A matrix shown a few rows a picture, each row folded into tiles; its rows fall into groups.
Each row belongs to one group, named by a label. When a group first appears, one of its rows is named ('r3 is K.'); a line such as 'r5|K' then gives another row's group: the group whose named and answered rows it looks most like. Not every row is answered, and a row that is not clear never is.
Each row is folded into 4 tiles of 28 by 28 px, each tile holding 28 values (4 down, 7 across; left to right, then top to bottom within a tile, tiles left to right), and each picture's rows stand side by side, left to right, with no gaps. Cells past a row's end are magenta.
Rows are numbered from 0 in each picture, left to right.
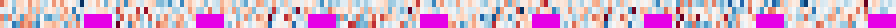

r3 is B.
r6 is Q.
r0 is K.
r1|Q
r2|B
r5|B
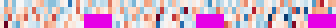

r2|K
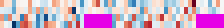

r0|K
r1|B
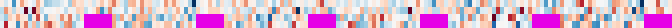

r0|Q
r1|K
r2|K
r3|B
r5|K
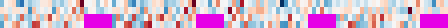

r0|B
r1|B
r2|Q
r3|B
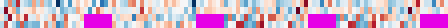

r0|Q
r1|K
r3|B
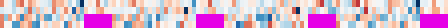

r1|K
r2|K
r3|K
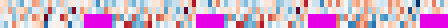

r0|B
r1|B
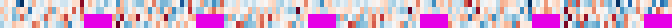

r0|B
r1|Q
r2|B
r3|B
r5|Q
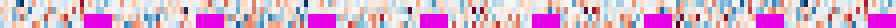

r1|K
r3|B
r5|Q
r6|Q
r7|B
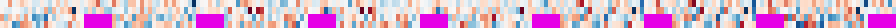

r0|K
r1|K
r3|Q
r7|K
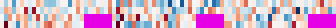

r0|Q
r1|Q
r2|K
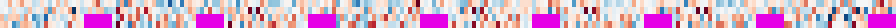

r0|K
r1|Q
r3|B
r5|Q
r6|Q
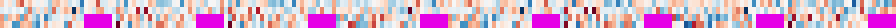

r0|K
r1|Q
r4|K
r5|Q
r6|K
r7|Q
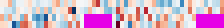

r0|K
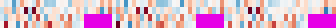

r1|Q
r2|Q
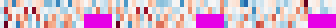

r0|Q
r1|Q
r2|B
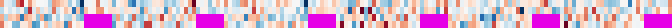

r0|K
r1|B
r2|K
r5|Q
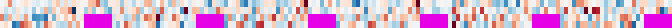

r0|K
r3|B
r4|Q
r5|Q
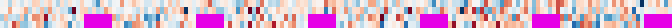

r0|B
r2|Q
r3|B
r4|Q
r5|K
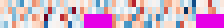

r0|B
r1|K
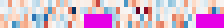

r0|K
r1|Q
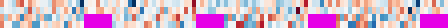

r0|K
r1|B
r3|K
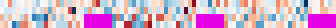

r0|K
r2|K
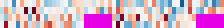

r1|Q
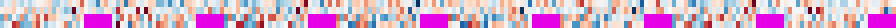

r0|B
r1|Q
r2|B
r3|K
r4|K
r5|K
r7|Q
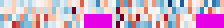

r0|B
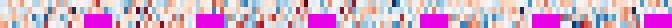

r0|K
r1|Q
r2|B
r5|K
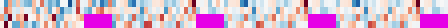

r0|Q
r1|B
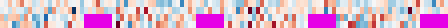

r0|K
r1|Q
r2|Q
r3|B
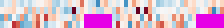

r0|B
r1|Q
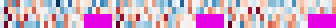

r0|Q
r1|Q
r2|Q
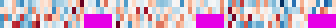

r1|Q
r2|Q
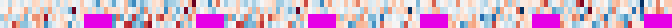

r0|B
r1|B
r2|B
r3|K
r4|K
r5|K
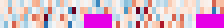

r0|B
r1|Q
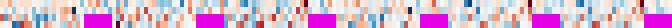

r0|K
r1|Q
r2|B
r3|K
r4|B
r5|B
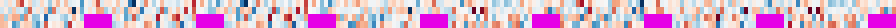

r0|K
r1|B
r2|B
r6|B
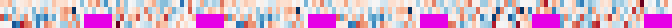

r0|K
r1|Q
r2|K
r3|K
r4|K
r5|B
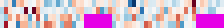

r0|Q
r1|B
